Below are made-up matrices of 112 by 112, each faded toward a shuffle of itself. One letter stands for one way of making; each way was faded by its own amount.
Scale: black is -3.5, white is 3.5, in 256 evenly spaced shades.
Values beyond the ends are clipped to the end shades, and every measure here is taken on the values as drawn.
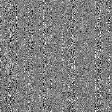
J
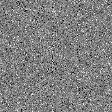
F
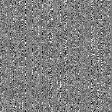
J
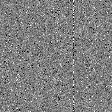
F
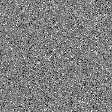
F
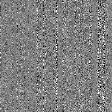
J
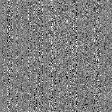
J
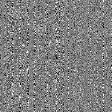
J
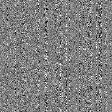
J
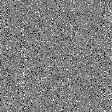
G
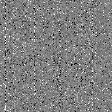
G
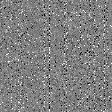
G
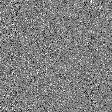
F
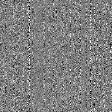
J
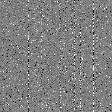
G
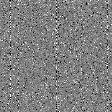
G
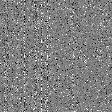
G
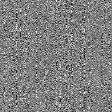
J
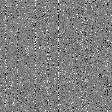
G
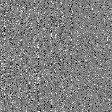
G
